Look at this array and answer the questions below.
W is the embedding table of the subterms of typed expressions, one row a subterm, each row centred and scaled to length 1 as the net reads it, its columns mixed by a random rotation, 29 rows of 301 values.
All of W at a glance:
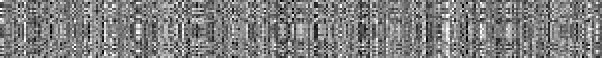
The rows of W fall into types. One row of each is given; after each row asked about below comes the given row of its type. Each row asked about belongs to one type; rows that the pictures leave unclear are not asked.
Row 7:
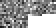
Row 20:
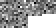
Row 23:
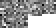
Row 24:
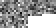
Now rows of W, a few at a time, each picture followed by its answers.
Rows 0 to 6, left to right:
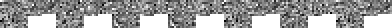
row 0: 20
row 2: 23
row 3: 23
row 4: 20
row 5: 23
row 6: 20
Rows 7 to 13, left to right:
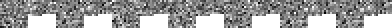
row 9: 20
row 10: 24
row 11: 20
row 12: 7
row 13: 7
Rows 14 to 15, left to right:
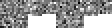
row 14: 7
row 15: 7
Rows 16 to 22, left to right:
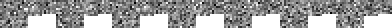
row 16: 7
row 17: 23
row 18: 7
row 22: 24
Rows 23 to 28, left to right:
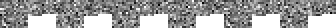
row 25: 7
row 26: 20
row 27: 23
